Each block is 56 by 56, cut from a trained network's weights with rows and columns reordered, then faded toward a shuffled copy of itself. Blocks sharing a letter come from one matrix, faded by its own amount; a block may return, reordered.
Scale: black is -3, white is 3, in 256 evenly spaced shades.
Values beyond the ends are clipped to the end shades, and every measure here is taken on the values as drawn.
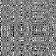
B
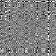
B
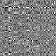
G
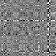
B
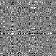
G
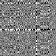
B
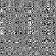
G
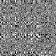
G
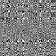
G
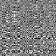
G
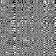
B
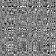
G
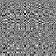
G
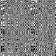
B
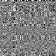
G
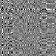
B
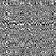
G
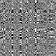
B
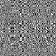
G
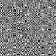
G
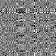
B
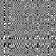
B
